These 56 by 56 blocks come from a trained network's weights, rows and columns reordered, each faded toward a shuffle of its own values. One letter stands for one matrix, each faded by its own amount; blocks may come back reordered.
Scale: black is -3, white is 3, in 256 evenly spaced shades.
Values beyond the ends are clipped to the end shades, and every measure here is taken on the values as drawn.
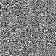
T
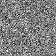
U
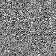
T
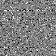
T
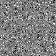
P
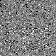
P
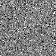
P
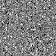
P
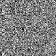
T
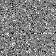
P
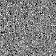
P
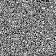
U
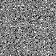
U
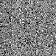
U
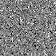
P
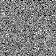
U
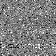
T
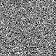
T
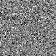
U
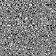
T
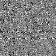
T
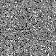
P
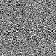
T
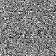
T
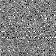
T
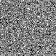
U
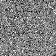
U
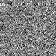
T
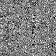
U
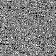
U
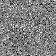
P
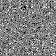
P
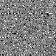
T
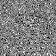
P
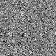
U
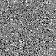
P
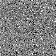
P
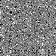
P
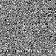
T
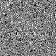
U
